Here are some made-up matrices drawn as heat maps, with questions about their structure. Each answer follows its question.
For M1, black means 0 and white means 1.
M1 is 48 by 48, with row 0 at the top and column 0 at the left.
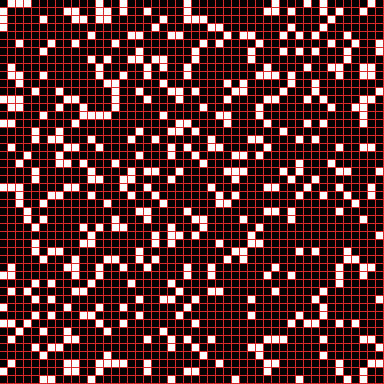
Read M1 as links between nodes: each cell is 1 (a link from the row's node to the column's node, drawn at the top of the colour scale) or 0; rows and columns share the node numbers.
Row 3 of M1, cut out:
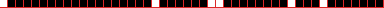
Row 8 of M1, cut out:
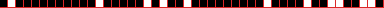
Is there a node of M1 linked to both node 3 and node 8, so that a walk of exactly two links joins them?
no
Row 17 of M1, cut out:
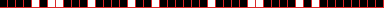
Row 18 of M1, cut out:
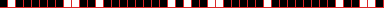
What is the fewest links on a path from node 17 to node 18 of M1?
2
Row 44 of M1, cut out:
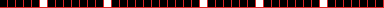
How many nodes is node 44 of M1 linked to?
5
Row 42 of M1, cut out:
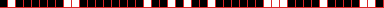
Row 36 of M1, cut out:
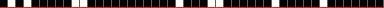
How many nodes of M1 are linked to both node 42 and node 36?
5
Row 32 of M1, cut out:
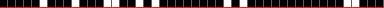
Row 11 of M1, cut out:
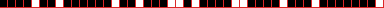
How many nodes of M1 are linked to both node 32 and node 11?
3
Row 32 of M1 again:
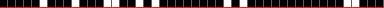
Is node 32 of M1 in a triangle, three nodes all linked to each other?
yes
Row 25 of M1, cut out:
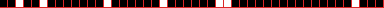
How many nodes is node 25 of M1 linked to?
7
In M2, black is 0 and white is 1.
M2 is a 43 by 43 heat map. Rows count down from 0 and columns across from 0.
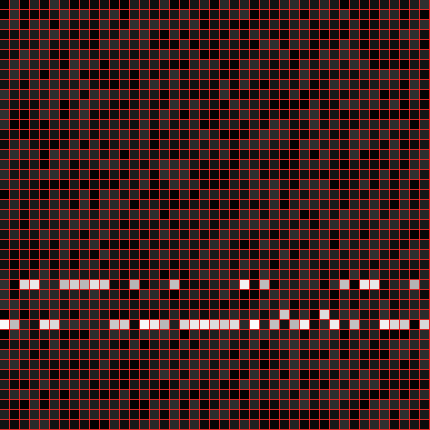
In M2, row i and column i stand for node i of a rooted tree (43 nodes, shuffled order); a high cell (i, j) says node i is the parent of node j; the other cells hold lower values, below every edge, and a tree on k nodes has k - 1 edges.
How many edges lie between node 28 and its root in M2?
1
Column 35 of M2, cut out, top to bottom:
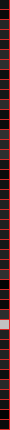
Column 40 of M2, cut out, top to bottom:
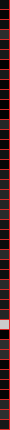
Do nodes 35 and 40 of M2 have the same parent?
yes
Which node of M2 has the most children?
32
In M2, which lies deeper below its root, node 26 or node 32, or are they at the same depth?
node 26
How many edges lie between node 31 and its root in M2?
0
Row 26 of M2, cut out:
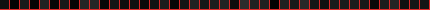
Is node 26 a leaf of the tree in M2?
yes
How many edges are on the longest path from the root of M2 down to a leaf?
2
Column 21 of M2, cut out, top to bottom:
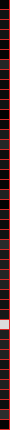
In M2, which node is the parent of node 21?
32
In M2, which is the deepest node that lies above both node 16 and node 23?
32
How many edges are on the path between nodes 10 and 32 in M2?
3
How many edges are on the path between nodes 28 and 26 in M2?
1
